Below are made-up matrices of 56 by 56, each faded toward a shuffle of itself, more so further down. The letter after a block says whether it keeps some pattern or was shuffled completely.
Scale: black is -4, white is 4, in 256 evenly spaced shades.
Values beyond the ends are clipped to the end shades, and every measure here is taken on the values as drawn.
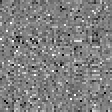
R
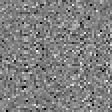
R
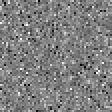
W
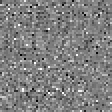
R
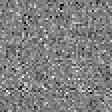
R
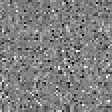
R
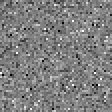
W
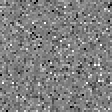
W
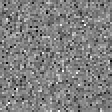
W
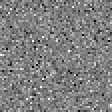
W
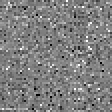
R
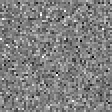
W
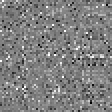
R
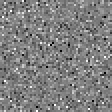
W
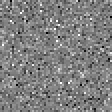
W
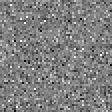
W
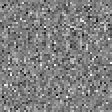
R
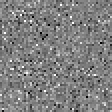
R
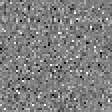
R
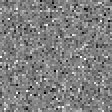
W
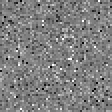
W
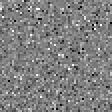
W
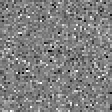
W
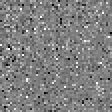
R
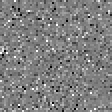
R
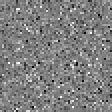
R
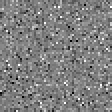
W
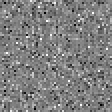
R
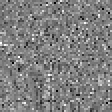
R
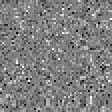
R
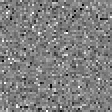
R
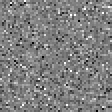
W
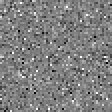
W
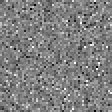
W
